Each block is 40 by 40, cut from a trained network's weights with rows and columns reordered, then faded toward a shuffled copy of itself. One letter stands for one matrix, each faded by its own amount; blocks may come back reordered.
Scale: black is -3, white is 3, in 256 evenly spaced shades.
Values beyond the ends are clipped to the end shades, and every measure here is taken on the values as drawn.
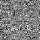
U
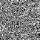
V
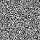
V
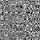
U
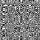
U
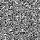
V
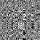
U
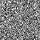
V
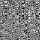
U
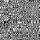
U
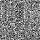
V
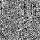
V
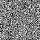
V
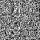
V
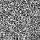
V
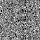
V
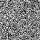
V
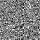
V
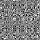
U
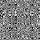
U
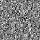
V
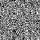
V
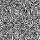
V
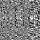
U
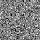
V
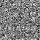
V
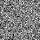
V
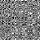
U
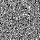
V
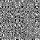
U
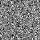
V
